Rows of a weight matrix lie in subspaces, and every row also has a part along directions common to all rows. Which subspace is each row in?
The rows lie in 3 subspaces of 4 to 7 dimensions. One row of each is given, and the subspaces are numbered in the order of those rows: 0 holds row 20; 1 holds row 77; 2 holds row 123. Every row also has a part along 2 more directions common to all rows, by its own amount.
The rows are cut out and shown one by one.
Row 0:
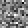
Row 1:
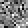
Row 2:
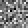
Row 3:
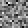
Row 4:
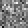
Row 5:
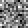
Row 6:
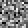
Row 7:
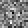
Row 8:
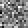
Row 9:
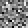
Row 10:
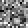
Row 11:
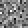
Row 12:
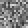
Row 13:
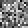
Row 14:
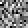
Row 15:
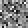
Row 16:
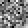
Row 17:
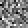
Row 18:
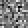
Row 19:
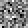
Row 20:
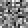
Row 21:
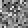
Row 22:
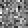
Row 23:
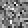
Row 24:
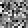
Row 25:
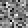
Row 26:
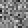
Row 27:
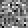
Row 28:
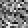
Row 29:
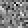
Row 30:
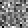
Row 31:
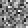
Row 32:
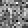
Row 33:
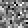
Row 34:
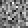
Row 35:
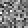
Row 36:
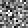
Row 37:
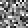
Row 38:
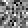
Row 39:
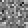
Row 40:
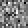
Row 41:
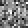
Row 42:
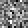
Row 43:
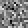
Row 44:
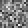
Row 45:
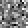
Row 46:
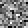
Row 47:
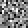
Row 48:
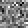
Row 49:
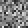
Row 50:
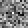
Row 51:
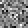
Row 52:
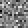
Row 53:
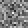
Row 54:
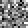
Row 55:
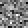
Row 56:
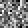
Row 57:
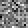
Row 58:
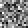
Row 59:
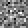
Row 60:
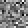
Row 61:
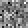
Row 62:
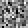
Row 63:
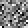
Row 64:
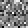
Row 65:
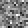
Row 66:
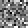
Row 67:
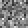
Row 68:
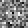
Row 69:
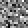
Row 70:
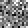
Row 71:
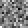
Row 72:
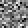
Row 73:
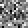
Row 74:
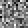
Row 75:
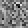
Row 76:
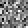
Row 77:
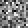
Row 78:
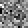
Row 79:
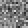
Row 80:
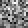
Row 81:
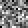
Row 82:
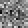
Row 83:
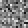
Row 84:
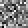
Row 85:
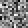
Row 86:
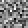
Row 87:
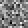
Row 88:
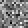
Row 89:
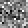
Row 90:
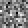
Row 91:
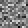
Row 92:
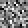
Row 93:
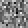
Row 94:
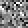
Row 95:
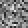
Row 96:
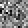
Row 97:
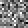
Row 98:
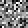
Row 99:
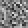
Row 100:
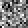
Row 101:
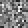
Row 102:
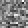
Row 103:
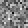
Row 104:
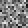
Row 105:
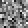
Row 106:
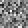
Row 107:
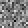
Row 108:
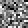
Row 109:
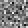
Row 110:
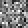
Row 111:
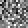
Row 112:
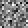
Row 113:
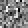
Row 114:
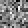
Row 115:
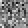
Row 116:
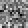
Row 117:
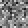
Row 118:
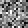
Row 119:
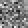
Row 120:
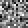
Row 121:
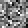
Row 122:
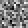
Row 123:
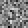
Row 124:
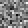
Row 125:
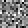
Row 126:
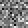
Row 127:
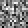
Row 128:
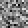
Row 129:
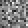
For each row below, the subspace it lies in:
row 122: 2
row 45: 2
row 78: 0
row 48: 2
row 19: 0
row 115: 1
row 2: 0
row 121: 1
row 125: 2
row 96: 0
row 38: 1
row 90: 0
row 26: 0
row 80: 1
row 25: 0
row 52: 0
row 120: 2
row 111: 2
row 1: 1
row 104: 0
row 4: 1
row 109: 1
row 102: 2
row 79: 1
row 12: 1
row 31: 0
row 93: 0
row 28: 2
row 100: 1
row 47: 2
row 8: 0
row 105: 1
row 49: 1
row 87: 2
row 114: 0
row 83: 1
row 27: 1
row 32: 1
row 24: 0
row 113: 0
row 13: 0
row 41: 1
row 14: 2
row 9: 0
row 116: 0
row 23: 2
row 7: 2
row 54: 2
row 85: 0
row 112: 1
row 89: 0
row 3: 0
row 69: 2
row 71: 1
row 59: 0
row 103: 1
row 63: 1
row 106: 0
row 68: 2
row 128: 2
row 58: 0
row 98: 0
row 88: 2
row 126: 1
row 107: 1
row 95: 2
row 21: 0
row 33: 2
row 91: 0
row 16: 1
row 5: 0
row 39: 2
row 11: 0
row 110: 0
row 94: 2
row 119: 0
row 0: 2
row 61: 0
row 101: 0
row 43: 2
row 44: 0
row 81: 1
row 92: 2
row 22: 0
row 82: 0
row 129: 1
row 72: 0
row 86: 0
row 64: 1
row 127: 1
